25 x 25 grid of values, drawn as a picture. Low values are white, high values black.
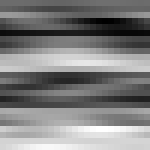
The grain runs across in streaks. The top right is the ninth with the highest average. Horizontal stripes repeat 2 times down the table. The bottom middle is the ninth with the lowest average.
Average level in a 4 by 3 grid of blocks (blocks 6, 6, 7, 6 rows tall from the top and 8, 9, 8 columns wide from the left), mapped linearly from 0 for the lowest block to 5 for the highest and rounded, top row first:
455 | 212 | 444 | 101
